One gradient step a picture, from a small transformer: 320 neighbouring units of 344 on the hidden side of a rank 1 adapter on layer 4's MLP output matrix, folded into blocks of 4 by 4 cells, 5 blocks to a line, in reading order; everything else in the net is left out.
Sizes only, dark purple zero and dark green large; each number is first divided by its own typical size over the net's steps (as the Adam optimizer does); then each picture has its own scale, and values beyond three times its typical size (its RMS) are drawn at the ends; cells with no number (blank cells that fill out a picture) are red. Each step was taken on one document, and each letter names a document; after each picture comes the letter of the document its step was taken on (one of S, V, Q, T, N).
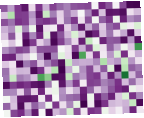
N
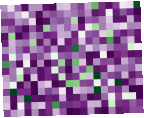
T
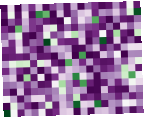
N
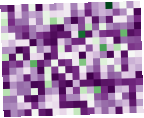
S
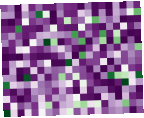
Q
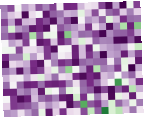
N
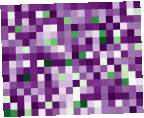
Q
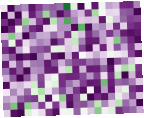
S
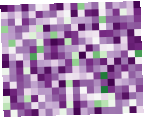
S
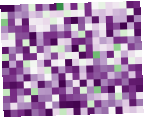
S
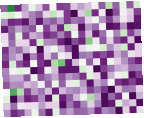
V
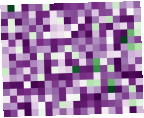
V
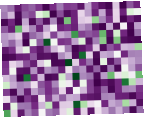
Q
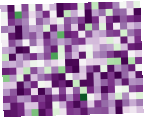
V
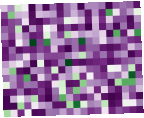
N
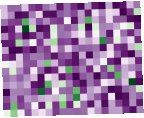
N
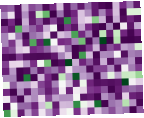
Q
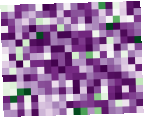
S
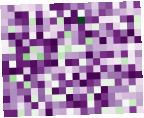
T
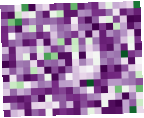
V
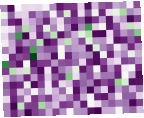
T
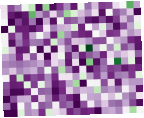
V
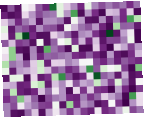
V
